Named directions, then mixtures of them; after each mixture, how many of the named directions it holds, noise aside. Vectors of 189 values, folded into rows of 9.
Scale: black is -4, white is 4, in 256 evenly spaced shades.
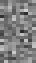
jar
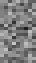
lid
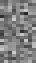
one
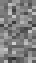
two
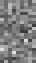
two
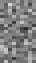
two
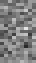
two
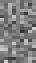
two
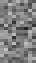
one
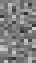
two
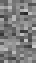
one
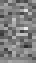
two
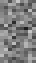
one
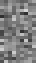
one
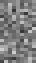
two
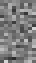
two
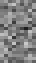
one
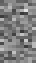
one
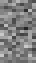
two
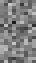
two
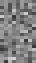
two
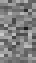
two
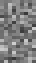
two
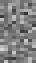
two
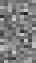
one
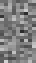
one
